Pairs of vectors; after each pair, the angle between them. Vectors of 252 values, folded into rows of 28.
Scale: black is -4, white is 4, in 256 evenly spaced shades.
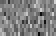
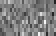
nearly opposite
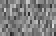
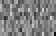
partly aligned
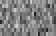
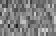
nearly opposite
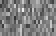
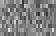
partly opposed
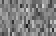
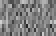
partly aligned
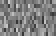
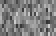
orthogonal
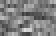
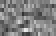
nearly parallel
